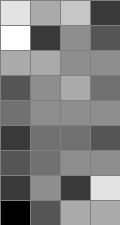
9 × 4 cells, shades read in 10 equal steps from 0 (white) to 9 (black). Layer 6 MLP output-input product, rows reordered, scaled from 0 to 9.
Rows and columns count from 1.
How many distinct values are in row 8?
3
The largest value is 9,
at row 9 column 1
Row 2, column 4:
6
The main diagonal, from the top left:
1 7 4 5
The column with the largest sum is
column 1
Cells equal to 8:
0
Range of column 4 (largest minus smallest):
6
